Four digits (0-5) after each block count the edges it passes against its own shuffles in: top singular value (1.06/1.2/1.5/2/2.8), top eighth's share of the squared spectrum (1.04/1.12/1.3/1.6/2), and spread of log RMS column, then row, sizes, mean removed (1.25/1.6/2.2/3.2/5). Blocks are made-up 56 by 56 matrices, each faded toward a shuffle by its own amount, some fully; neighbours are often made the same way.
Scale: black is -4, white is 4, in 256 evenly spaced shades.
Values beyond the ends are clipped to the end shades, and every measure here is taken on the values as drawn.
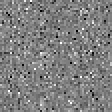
3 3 1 1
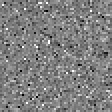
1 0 0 0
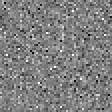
2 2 0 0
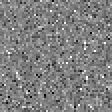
0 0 0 0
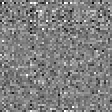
4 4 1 2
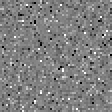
0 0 0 0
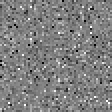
1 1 0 0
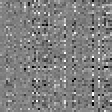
4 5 4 2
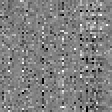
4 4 3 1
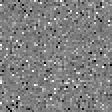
1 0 0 0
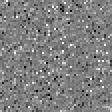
1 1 0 0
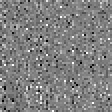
3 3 2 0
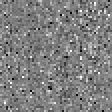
3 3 2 0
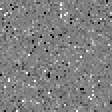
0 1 0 0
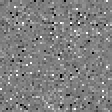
3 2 0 1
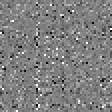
3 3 2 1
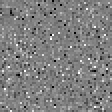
2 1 0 0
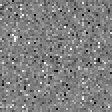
0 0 0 0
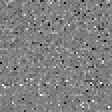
1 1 0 1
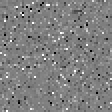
0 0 0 0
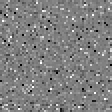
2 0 0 0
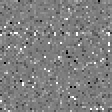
2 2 0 1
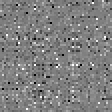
3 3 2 1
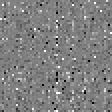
3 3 1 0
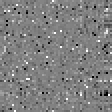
3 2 1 1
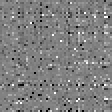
4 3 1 2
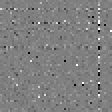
4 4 1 1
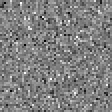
2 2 1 0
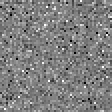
0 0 0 0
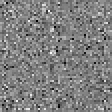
3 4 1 2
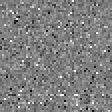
1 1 0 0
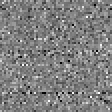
2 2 0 2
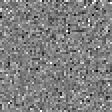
0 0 0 1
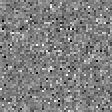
0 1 0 1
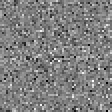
0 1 0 1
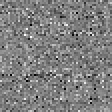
1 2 0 2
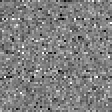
1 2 0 2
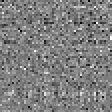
3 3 2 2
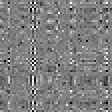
5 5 3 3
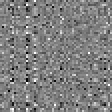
4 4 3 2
